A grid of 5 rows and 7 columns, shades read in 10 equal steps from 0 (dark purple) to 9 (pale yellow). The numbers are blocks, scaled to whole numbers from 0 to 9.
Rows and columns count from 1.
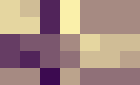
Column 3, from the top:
1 1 3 3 0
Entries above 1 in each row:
6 6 7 6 6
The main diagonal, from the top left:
8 8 3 4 4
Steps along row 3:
up same up up down same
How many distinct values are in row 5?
4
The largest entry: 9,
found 2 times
